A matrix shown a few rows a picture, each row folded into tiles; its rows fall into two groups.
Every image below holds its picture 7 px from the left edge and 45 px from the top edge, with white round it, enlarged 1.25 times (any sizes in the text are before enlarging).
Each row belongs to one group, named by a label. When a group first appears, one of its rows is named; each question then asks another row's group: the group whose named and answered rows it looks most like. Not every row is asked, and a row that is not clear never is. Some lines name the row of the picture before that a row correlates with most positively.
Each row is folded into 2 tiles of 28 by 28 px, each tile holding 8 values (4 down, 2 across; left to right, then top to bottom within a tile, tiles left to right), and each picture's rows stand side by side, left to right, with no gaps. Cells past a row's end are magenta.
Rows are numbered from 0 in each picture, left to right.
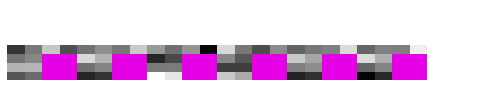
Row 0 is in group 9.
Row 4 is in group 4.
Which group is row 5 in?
4
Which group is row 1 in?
4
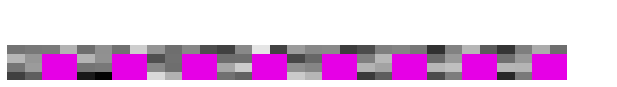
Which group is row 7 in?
9
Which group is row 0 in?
4
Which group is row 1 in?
4
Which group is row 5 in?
9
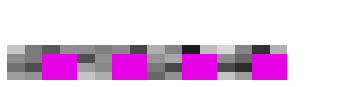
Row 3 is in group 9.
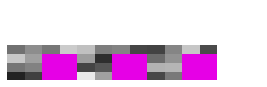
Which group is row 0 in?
4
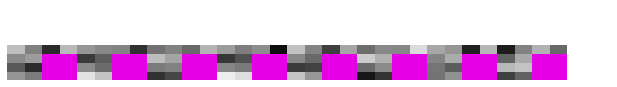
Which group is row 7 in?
9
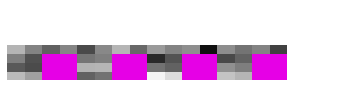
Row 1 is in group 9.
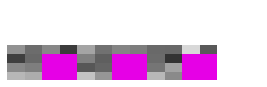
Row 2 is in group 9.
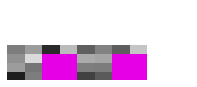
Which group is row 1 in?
4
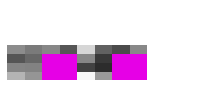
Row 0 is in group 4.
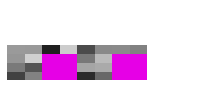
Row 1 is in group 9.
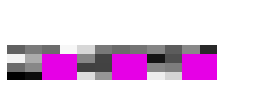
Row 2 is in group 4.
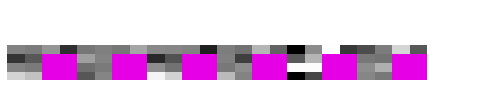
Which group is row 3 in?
9
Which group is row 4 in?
9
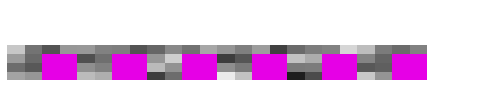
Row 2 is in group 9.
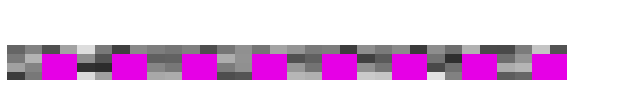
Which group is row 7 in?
9
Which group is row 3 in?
4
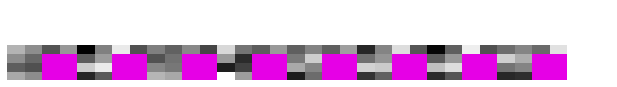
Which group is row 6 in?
9
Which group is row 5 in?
9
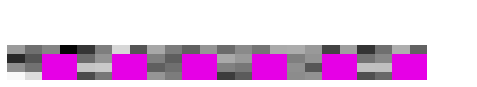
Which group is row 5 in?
9
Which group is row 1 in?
9
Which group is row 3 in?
4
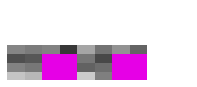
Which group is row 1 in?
9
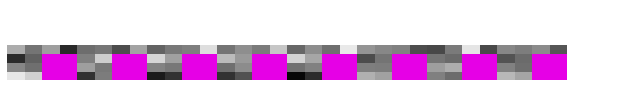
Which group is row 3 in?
4
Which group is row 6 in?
9
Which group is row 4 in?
4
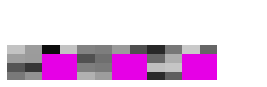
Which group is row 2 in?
9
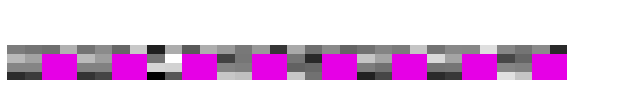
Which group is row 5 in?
4
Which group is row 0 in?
4
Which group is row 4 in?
9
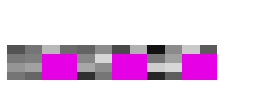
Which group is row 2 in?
9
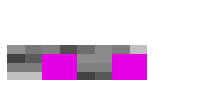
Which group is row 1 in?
4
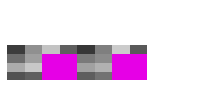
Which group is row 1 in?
9
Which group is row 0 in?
9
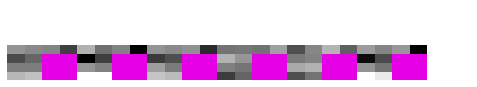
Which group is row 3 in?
4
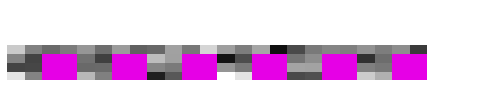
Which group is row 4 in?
9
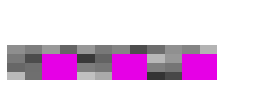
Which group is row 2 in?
4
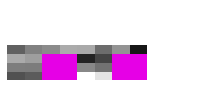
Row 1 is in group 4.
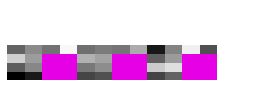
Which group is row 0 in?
4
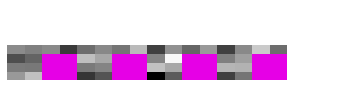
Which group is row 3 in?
9
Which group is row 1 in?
4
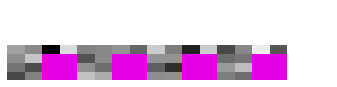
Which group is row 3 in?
9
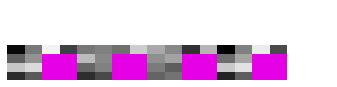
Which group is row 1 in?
4
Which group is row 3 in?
9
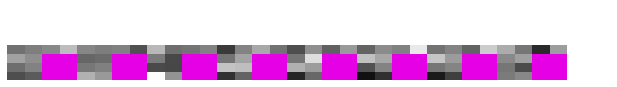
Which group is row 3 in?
9
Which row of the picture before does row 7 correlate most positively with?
2
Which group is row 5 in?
4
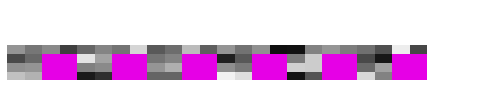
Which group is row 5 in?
9
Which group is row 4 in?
9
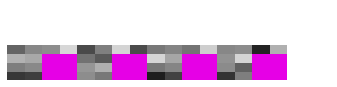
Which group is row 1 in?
9
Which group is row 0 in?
4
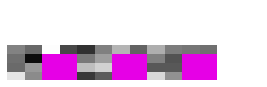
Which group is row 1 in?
9
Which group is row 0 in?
9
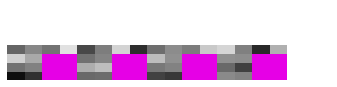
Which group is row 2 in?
4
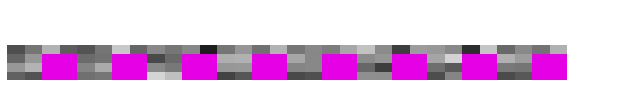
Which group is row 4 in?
4
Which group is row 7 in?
4
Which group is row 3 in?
4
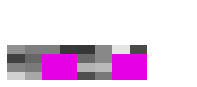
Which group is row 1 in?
9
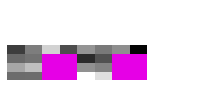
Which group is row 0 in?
9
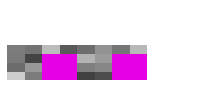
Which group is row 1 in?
4
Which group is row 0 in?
9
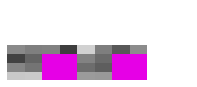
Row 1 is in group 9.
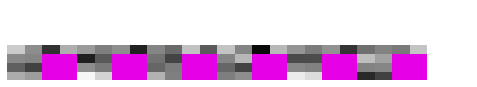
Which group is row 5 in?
4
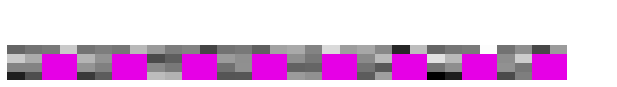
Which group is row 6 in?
4
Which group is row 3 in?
4
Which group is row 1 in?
4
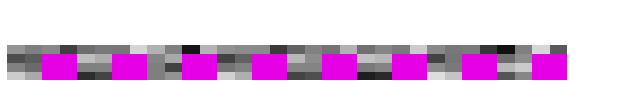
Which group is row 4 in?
4
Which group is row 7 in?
9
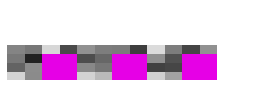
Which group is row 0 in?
9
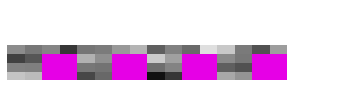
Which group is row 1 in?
4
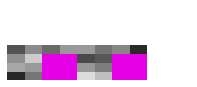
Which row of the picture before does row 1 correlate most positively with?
0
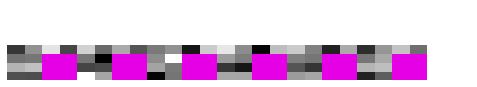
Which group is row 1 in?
9
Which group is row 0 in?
9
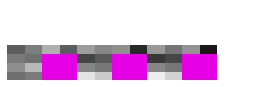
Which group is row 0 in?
9
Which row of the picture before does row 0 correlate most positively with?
0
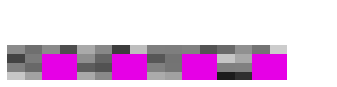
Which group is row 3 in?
4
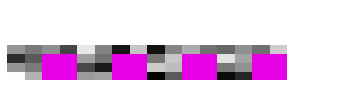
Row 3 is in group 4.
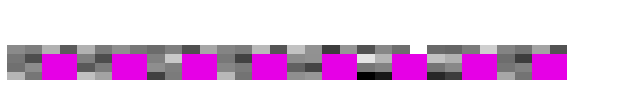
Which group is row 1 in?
9
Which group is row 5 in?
4
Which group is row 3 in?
9
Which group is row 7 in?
9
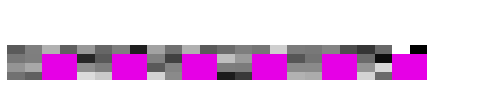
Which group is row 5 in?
9
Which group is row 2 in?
9
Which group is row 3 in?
4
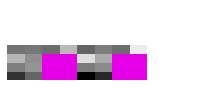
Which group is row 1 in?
4
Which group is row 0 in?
4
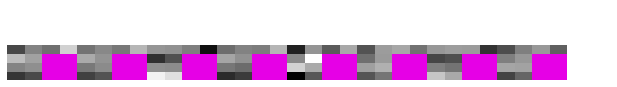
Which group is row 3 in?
4
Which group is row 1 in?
4
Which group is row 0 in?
4
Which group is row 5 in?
9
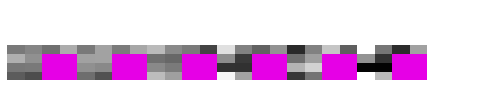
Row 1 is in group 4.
